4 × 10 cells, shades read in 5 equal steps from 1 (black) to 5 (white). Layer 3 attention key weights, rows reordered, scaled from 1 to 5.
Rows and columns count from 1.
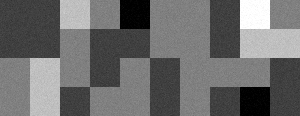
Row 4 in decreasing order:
4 3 3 3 3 2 2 2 2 1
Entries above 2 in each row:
6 5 7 5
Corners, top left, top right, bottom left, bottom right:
2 3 3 2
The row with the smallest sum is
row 4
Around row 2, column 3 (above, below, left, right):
4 3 2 2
